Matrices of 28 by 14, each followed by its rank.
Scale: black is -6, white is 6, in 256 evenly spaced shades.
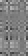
two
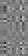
two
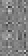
three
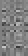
two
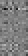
three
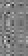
two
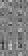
three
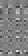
two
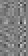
two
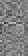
three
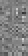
three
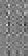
two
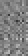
three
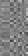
three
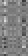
two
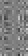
two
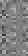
three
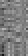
three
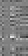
two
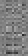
three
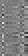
two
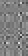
two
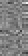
three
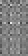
two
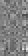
three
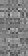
three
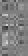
two
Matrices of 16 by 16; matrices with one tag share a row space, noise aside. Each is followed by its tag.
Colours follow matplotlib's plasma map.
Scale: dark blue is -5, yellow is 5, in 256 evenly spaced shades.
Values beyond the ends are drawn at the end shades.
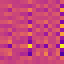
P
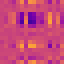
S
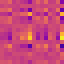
P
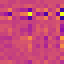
P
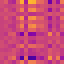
S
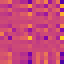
P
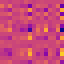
P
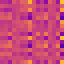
P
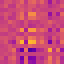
S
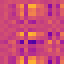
S
